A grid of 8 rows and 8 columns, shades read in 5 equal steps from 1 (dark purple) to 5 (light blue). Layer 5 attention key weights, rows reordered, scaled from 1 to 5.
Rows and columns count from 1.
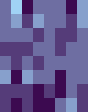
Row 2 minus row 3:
0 1 -1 2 0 1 0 1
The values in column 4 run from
1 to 4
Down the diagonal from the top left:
3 4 3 3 3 1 3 2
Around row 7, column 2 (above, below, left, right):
1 1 2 2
